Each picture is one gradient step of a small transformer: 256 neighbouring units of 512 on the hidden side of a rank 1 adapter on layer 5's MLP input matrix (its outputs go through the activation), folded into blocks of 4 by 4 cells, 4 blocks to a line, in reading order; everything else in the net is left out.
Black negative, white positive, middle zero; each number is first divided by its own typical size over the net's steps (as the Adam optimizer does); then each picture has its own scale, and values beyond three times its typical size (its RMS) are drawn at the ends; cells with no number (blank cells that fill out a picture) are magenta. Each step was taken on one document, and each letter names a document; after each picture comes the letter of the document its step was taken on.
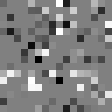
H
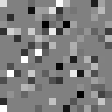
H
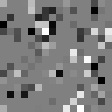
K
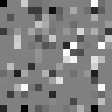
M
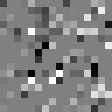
H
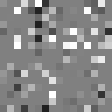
M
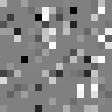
K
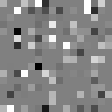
M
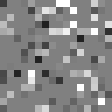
H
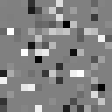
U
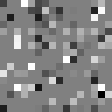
M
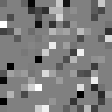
H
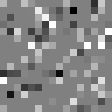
K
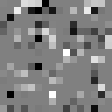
M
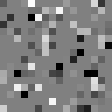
K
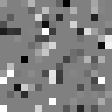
K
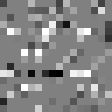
U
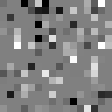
M
